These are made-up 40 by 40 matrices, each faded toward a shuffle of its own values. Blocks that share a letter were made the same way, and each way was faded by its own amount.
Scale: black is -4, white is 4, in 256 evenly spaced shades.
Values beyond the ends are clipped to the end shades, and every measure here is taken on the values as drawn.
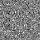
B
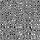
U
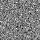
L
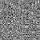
B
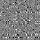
U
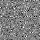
B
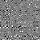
U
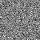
L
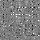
U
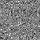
B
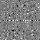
U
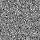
L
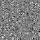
B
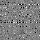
U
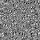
B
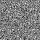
L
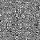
B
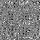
B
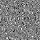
B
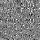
B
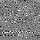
U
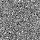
L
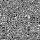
B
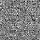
B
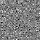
B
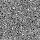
L
